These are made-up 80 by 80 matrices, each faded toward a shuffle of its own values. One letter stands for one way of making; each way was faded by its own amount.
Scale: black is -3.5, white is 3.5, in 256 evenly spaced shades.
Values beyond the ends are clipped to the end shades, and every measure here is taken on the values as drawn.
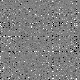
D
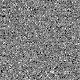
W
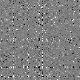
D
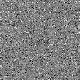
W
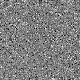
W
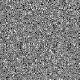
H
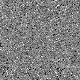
W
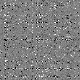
D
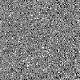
H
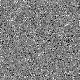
W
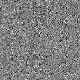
W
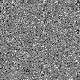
W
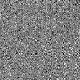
H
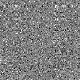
H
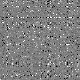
D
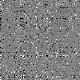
D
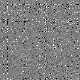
D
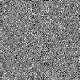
H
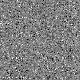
W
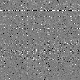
D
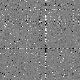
D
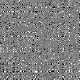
D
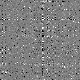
D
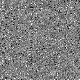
W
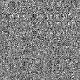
H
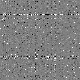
D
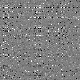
D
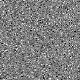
W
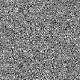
H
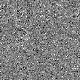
W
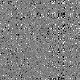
D
